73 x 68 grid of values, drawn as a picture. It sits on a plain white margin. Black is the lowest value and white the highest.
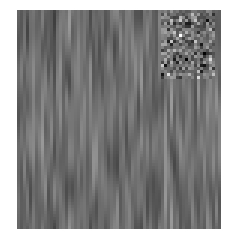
Odd patch: rougher, in the top right. Slope: none. Grain: streaks running down. Roughest part: top right. Histogram: heavy tails on both sides.
